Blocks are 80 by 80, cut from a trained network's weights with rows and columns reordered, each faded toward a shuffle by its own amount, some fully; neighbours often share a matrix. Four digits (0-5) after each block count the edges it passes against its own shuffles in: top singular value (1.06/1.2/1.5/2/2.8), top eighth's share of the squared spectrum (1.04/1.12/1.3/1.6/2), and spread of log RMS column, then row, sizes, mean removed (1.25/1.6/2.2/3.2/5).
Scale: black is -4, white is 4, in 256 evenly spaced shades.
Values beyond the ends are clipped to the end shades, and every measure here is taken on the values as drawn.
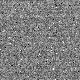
1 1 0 0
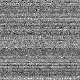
4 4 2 2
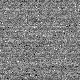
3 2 0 0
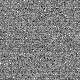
2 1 0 0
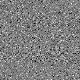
3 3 0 2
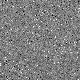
0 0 0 0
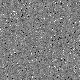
1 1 0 0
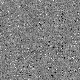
2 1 0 0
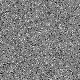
0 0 0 0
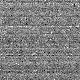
4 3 1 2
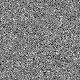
2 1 0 0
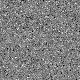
0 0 0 0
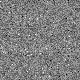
0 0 0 0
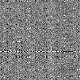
4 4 1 3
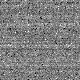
3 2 0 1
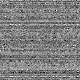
4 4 2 2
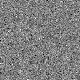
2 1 0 0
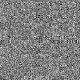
3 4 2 2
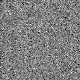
1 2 0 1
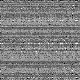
5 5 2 2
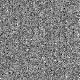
2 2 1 0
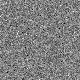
0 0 0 0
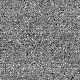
2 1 0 0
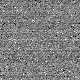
2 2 0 0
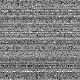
4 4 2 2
